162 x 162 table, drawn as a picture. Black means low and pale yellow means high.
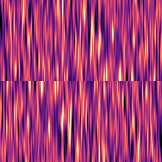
A half turn leaves it unchanged. There is no overall slope. The grain runs up and down. The values follow a bell shape.
